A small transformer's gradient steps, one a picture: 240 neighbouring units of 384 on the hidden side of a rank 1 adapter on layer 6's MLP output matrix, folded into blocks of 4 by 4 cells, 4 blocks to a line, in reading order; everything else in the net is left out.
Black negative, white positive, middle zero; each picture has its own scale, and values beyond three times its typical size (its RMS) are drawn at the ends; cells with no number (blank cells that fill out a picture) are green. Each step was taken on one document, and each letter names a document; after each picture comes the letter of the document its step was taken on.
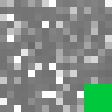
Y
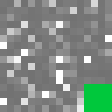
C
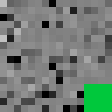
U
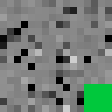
C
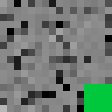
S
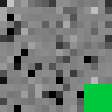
Y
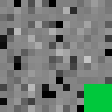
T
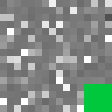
C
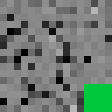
S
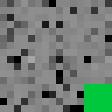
U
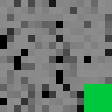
T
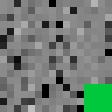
T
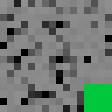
C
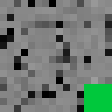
T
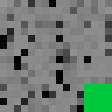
T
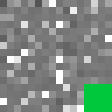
C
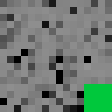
U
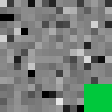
Y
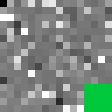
Y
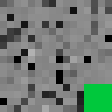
U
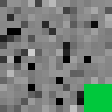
S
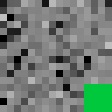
Y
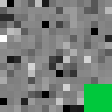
U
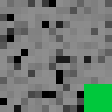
Y
